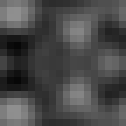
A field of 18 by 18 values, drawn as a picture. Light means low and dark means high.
Slope: none. Ninth with the highest average: middle left. Mirror symmetry: top to bottom. Calmest part: centre. Average level on the scale: 70%.
